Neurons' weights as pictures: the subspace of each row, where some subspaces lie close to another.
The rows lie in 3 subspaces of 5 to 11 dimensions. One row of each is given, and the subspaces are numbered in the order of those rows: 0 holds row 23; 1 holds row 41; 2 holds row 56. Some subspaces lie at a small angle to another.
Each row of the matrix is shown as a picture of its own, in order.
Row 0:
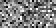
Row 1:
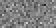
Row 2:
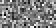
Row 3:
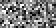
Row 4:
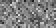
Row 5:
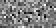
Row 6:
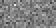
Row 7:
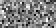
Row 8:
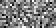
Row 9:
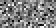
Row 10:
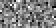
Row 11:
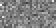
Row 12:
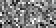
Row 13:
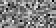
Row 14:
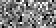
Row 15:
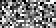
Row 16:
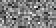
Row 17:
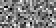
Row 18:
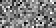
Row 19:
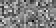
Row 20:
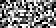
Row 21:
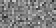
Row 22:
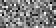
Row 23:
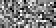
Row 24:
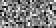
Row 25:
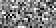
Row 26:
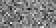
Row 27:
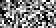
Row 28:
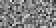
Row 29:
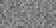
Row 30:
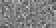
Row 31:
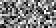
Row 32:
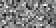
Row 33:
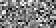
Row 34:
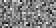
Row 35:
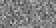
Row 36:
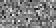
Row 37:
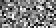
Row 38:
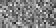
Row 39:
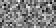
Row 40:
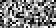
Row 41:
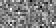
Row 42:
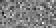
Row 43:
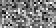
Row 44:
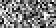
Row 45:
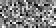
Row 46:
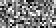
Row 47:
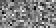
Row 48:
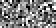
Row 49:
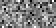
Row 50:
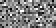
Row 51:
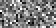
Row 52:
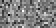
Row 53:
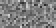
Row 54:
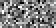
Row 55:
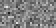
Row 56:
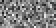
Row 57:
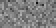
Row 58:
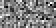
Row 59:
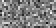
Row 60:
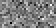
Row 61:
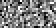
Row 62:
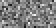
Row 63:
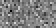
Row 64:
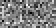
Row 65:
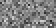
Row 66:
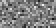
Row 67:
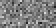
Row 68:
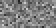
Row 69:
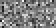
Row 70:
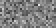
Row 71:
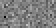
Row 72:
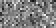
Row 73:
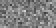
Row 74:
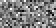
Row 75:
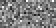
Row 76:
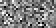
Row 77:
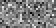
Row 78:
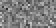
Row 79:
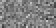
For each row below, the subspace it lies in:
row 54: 0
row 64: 1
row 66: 1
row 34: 1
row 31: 0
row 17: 0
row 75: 2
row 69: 0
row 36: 2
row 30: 0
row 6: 0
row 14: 1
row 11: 2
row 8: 2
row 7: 2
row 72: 0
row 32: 0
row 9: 2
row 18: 2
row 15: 2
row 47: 2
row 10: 0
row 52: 1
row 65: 0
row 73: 2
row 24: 1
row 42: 2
